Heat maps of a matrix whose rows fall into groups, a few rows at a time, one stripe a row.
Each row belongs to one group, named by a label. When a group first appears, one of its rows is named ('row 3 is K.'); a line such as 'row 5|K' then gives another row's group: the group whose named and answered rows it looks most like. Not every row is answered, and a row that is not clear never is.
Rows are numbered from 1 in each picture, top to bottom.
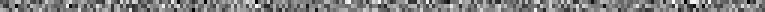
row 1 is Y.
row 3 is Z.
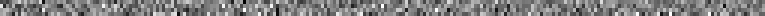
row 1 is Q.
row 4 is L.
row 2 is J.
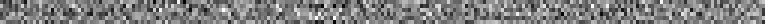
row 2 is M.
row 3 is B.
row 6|M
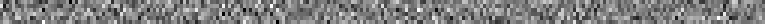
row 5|Y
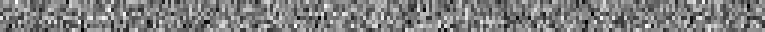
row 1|Y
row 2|Y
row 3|Y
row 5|J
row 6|B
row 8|L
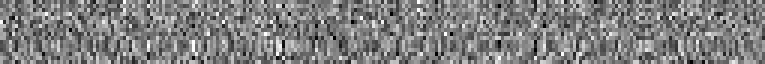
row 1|Q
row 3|Q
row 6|J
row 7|Z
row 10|M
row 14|Q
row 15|Z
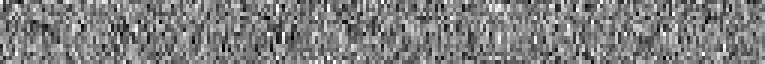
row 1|J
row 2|Q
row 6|M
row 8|L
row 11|Z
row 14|Y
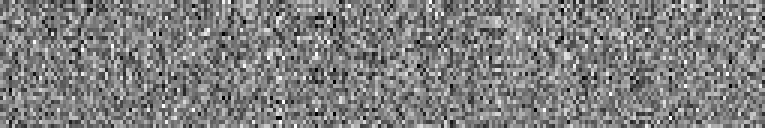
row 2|Y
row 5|M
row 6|Q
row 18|M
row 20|L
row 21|M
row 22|Y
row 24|B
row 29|M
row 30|L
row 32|B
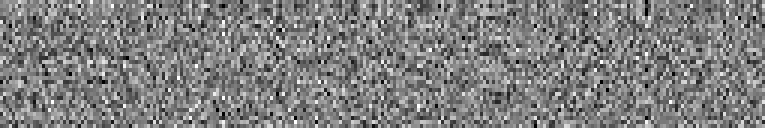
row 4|B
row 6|J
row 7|B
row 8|Z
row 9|J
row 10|Q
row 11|L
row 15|L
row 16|J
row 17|Q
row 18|B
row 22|B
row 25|J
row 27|Q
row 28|Y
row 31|B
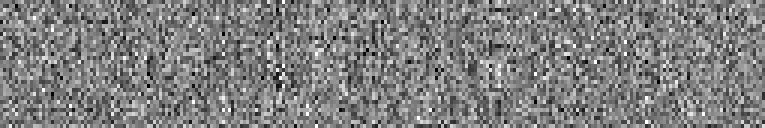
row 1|Z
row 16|B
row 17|Z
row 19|Z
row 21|L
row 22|Z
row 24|M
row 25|B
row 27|Y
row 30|Q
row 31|B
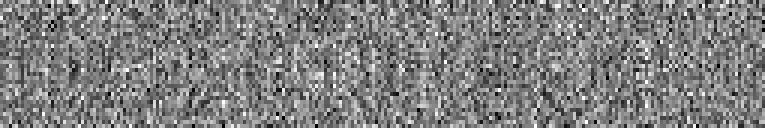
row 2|Y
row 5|J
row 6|M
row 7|Y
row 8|M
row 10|L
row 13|B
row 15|B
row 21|B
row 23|Z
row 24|Y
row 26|B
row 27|B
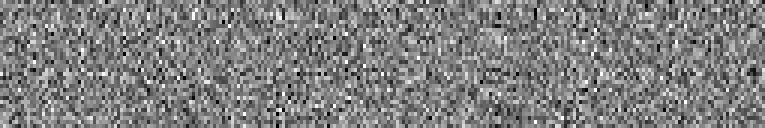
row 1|M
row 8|B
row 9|M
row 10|M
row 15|Q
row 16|M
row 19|J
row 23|B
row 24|Z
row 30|J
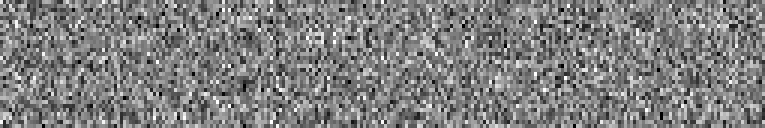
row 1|J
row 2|L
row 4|Y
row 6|Z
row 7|Y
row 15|J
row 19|Z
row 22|Q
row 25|L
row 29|L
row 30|L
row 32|Q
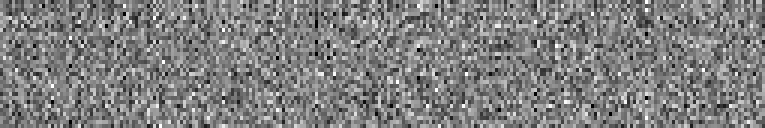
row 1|B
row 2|Q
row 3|B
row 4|M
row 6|Z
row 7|M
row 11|B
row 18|Y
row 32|B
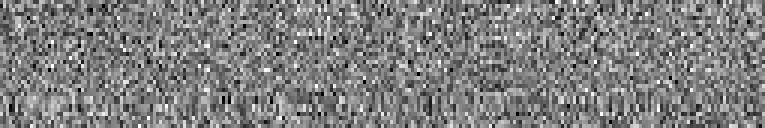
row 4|B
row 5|Q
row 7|Q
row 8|L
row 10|M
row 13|Q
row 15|Y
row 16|B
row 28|L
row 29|J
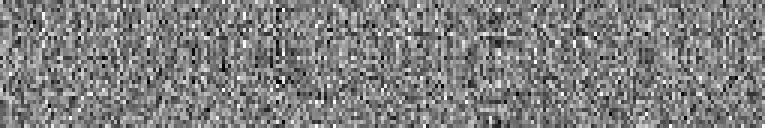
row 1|J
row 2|Q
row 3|Z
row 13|Z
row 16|Z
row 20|Y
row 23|J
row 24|J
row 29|B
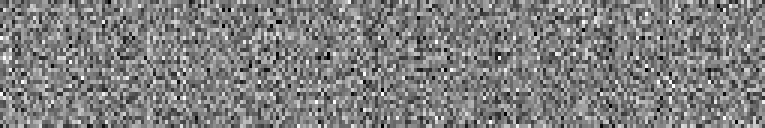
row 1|Y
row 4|B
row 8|L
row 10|L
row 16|Y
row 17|B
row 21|L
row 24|J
